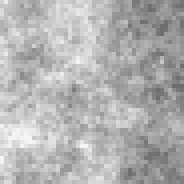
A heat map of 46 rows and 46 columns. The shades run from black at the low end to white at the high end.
Ninth with the highest average: bottom left. Slope: up to the left. Average level on the scale: 70%. Grain: blotchy.
